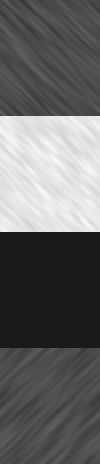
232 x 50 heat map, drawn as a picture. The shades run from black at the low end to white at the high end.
The table splits into 4 rows of 1 panel. Panel 1,1: low, slanting down to the right, faint in contrast. Panel 2,1: very high, slanting down to the right, faint in contrast. Panel 3,1: very low, flat. Panel 4,1: low, slanting up to the right, faint in contrast.
